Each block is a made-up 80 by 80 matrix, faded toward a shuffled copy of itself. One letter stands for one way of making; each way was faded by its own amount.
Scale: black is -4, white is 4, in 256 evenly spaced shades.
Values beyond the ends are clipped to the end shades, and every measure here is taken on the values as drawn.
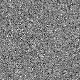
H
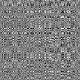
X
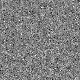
H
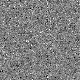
H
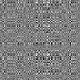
X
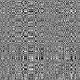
X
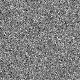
H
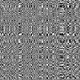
X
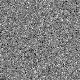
H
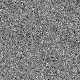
H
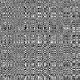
X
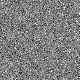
H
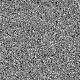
H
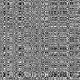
X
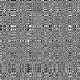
X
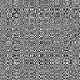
X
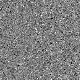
H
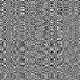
X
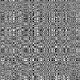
X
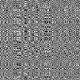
X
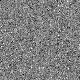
H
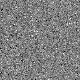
H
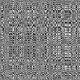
X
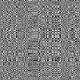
X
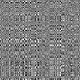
X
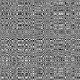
X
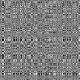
X
